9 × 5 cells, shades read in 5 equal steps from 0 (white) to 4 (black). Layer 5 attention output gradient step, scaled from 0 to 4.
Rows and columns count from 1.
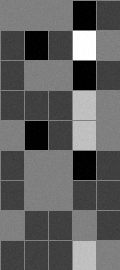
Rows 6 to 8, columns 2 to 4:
2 2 4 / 2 2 3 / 3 3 2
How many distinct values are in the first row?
3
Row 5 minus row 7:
-1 2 1 -2 -1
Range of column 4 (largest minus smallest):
4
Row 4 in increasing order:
1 2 3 3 3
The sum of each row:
13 12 14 12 12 14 13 13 12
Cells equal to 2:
16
